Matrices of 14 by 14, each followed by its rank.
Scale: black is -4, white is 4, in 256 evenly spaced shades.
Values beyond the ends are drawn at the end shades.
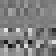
two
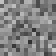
full rank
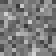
full rank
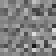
three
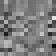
three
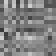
two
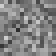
full rank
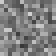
full rank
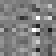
two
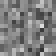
three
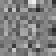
three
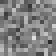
full rank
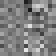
three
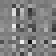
two
